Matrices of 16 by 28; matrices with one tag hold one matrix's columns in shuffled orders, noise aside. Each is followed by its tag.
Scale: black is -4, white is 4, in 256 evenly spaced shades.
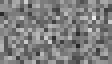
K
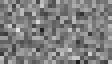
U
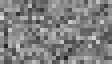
K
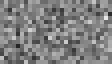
K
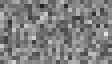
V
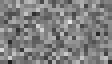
U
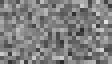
U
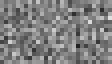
K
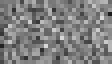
K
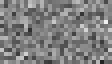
U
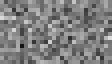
K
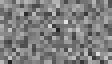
U
